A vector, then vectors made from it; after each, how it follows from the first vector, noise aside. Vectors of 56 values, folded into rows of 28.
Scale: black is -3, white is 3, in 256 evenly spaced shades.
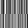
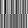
negated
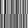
negated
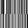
copied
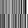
wrapped around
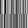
negated
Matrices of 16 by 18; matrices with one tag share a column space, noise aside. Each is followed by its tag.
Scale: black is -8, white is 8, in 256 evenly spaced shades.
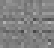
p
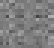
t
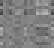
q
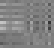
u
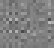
p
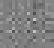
p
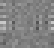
u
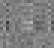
u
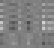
u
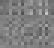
q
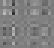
q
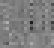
u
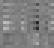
u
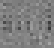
u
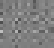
p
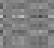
t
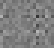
t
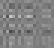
t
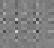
p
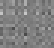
q
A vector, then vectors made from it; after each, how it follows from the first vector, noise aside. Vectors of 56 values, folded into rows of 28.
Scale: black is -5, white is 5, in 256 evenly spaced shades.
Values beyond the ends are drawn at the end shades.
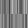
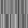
reversed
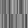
copied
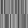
reversed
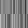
wrapped around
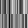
scaled up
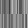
copied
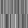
reversed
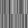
copied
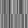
copied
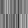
wrapped around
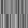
reversed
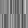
wrapped around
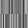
wrapped around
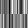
scaled up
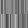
reversed
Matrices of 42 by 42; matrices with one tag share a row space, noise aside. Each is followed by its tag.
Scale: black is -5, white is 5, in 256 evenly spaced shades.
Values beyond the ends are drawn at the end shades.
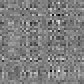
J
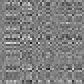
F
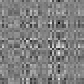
J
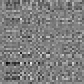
F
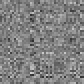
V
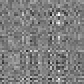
J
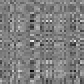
V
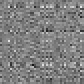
V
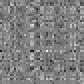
V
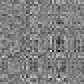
J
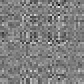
J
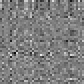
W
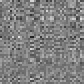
V
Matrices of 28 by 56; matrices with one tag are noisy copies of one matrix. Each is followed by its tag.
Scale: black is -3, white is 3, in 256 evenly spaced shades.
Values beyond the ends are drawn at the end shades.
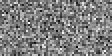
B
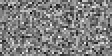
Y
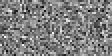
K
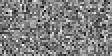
K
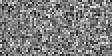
Y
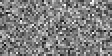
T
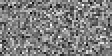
Y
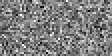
K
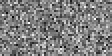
B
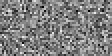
K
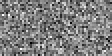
B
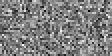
K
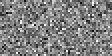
T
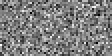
Y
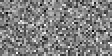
T
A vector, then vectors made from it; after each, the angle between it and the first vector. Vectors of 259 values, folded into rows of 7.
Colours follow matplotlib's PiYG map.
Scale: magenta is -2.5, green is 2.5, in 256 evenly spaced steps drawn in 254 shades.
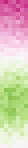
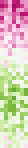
nearly parallel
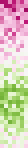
nearly parallel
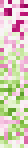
partly aligned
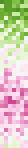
nearly opposite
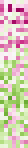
partly aligned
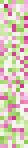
orthogonal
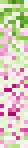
partly opposed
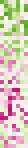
partly opposed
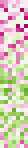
partly aligned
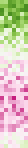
nearly opposite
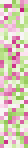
orthogonal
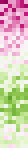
nearly parallel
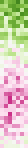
nearly opposite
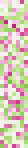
orthogonal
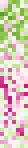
partly opposed
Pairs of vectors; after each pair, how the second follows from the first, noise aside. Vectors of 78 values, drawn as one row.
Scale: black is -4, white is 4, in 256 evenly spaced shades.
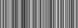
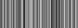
sign-scrambled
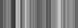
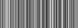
shuffled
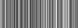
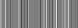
partly zeroed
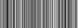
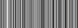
sign-scrambled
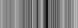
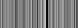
sign-scrambled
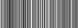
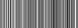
wrapped around
